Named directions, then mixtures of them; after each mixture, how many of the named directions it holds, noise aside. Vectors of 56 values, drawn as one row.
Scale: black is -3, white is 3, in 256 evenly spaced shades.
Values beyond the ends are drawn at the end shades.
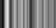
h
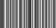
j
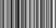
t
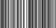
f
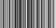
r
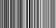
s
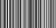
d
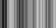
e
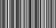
three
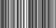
one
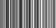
three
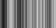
one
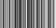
one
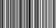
two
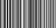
one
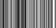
two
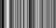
one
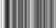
one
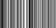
three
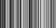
three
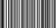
two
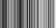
three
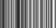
two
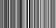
one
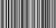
one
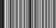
two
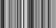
three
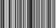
two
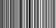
two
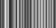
three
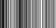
two
